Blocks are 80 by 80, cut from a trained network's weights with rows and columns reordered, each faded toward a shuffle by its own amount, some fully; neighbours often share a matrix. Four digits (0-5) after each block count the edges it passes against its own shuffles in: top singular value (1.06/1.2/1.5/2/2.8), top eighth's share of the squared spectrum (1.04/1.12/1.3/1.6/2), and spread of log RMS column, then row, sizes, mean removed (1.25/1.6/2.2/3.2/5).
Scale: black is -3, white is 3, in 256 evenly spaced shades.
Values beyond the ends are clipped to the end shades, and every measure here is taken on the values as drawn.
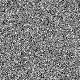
0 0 0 0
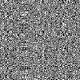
3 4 2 2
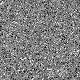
0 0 0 0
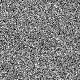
0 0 0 0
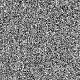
2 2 0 0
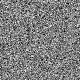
1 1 0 0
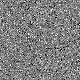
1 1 0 0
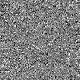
3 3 1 1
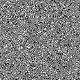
2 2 0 1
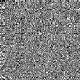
3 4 2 2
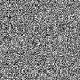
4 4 2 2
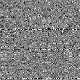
3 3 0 2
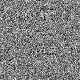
3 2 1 0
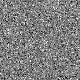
2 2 0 0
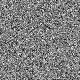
0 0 0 0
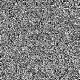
3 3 1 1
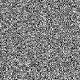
3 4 2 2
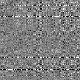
4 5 2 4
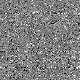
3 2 1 2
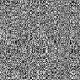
4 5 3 2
